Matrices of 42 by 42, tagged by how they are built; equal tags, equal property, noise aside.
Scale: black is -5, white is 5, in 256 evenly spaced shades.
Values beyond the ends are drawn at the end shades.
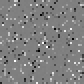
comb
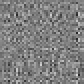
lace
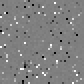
comb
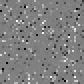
comb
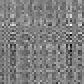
lace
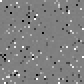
comb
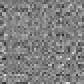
lace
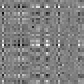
lace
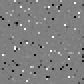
comb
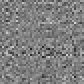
lace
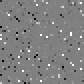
comb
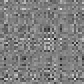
lace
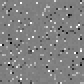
comb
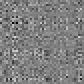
lace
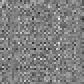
lace
